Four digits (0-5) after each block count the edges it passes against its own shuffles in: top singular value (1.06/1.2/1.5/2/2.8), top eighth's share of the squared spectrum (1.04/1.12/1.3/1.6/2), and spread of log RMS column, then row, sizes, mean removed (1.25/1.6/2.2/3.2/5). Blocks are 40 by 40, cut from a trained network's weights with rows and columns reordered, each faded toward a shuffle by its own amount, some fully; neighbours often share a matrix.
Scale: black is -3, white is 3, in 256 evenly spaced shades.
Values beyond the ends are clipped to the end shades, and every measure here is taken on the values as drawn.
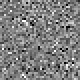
2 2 1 1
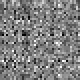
3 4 2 2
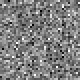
0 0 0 0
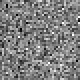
1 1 0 0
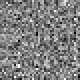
3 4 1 0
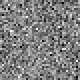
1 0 0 0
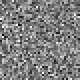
2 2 0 0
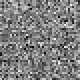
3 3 0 1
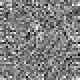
3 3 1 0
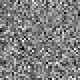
3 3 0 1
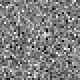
0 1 0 0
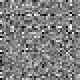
3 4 2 2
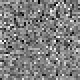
3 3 1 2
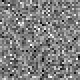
1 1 0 0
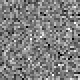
0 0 0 0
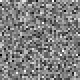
0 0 0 0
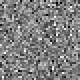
0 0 0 0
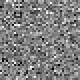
3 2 1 0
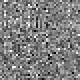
3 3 1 0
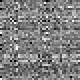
3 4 2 2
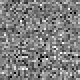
3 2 1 1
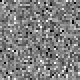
0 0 0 0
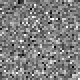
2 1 0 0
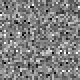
2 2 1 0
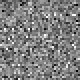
2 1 0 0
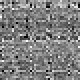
3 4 2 2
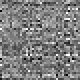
3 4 2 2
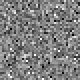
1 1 0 0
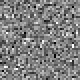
2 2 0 0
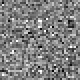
3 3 1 1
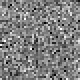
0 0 0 0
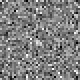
2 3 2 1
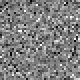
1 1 0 0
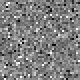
0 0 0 0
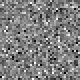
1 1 0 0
